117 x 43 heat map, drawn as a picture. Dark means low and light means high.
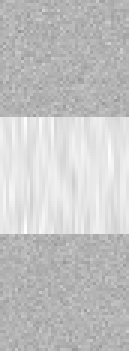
It is made of 3 by 1 panels. Panel 1,1: high, fine-grained, faint in contrast. Panel 2,1: very high, streaked downward, faint in contrast. Panel 3,1: high, fine-grained, faint in contrast.
